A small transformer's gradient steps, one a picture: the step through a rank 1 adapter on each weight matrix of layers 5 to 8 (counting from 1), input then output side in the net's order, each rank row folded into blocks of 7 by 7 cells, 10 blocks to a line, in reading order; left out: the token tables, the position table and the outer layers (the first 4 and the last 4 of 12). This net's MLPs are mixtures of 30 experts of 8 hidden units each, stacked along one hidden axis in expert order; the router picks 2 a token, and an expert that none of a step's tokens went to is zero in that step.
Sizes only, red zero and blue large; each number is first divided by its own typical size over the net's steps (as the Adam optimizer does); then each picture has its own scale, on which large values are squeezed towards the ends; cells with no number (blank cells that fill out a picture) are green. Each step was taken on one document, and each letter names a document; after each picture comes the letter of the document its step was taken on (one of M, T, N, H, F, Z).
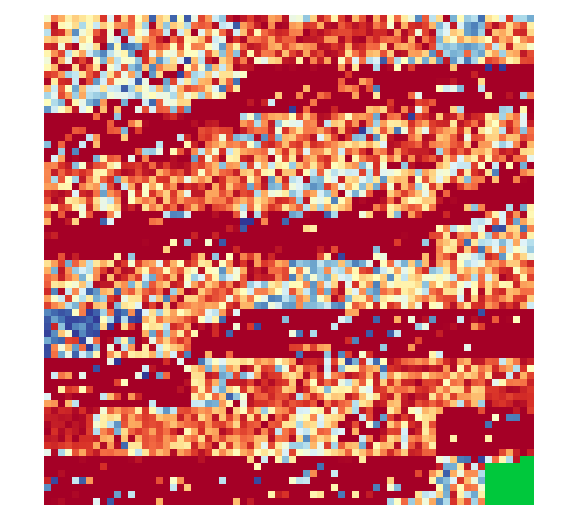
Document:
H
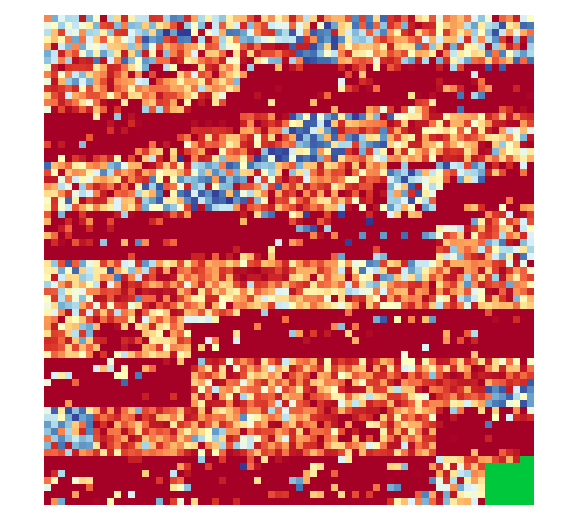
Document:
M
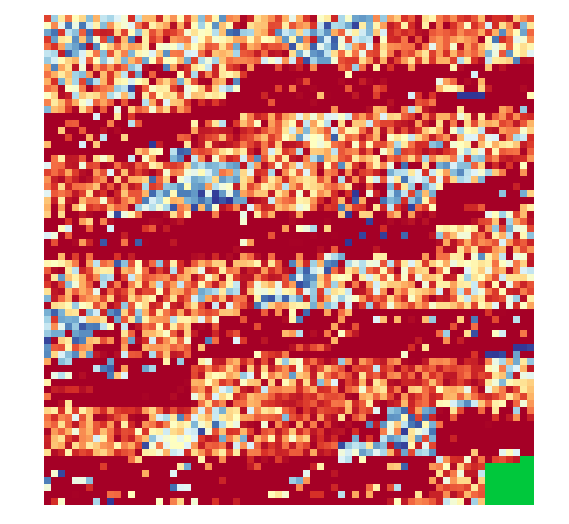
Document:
M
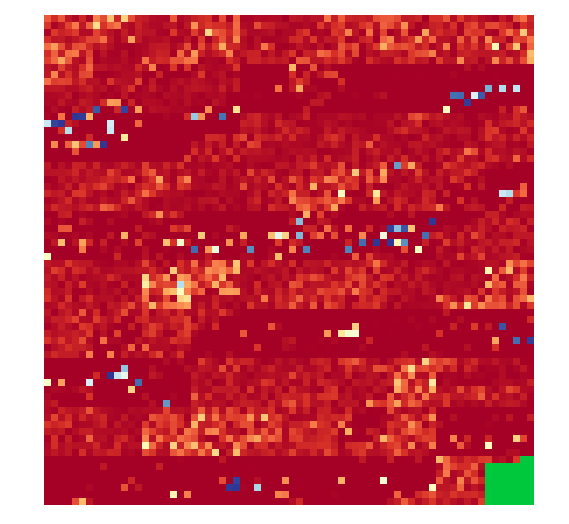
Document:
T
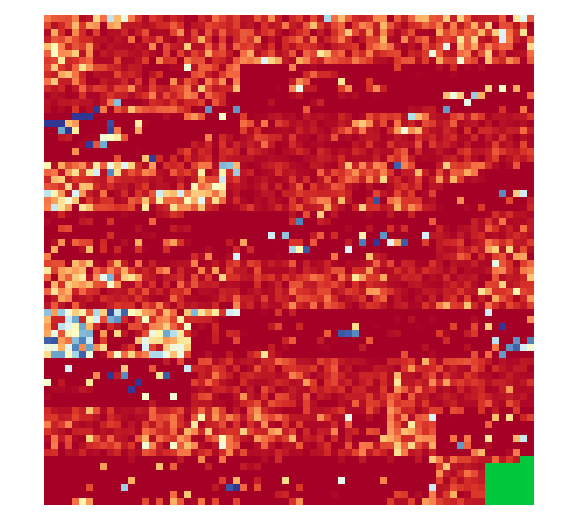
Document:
T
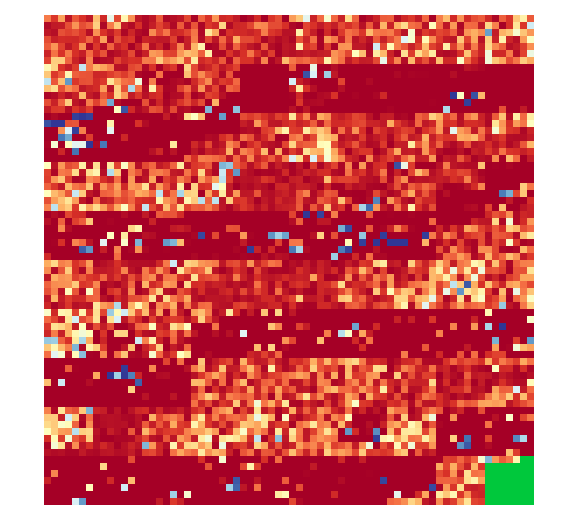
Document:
T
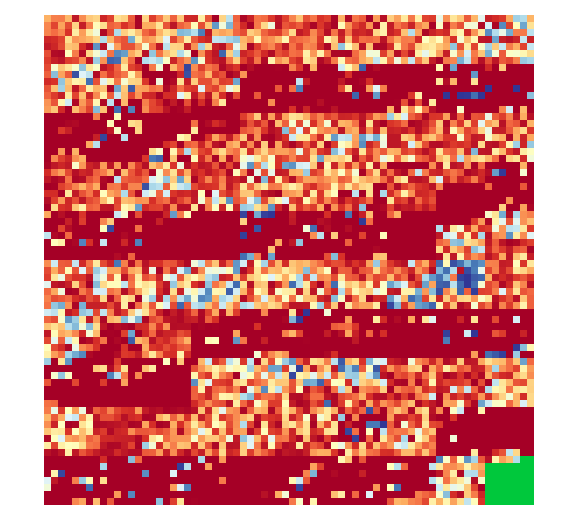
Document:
M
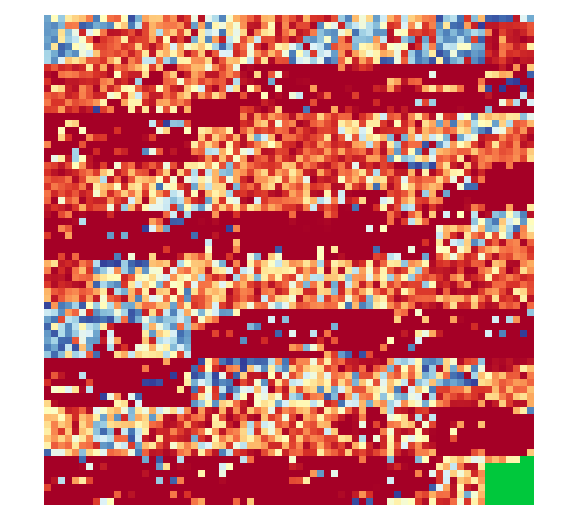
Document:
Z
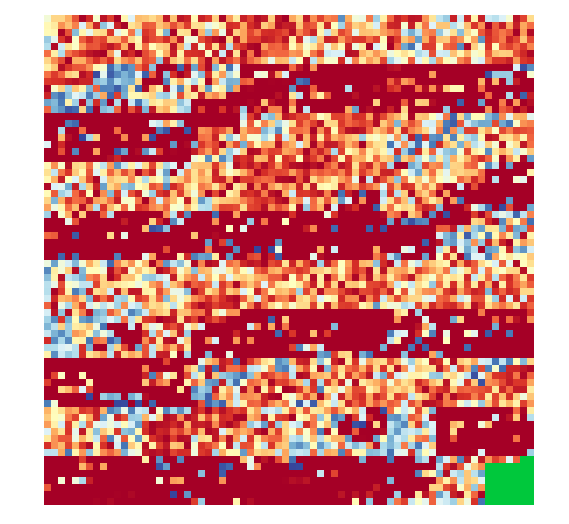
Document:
Z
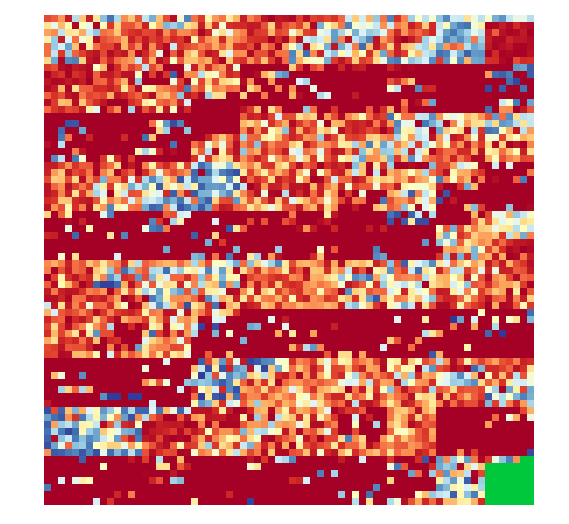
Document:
Z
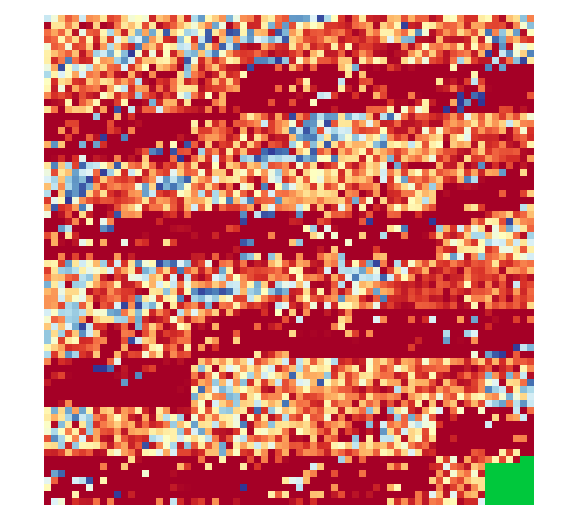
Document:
M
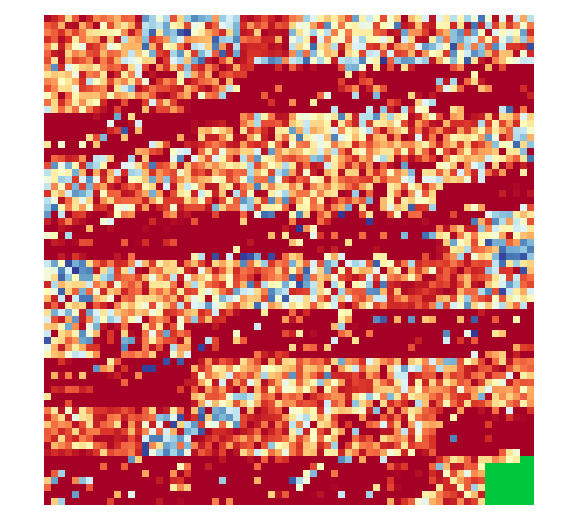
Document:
M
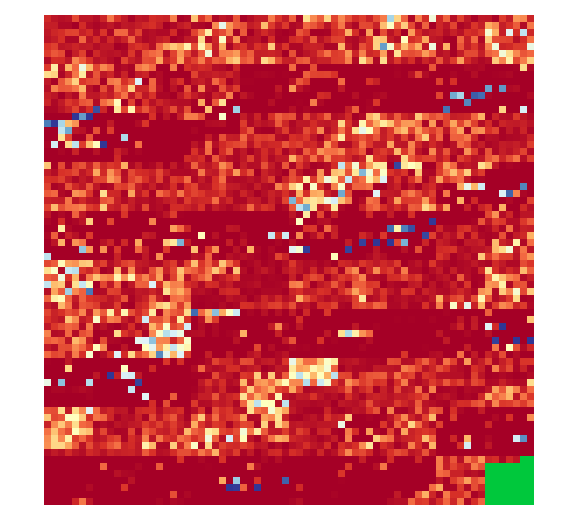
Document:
T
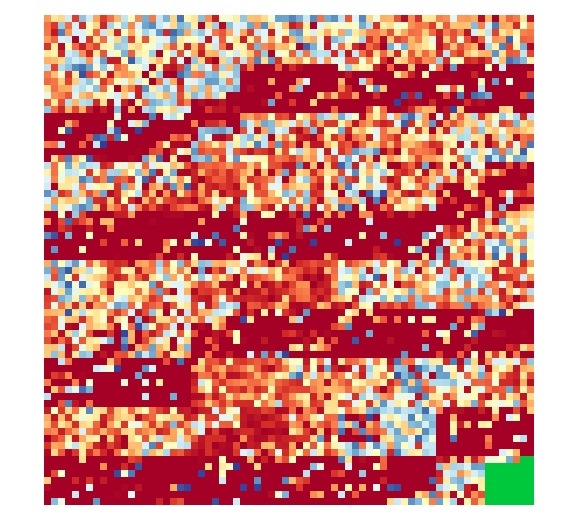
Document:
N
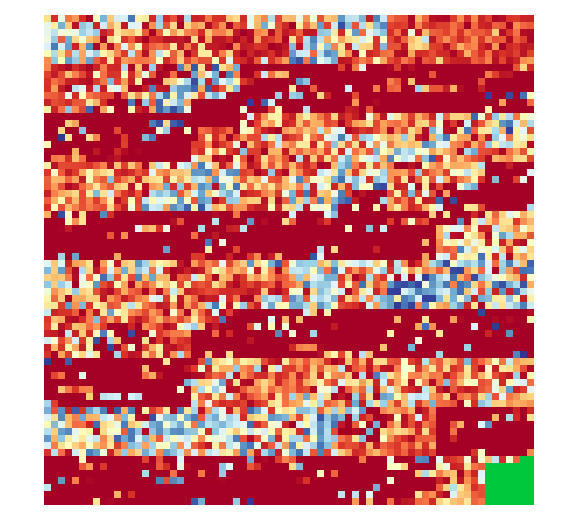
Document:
Z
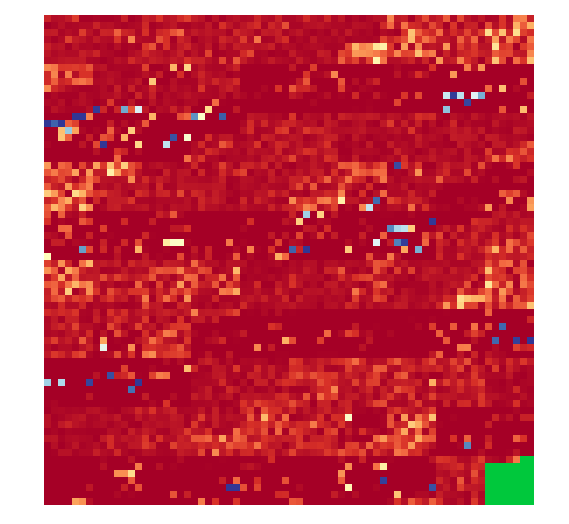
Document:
T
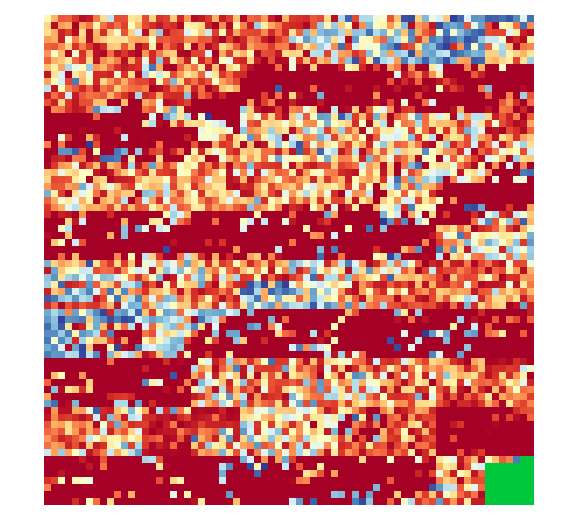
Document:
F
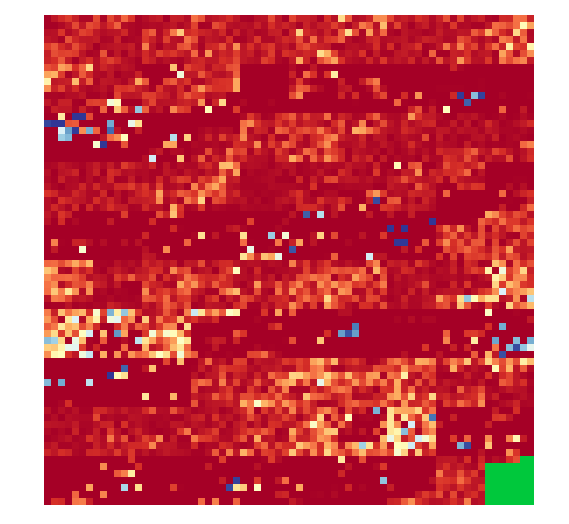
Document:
T
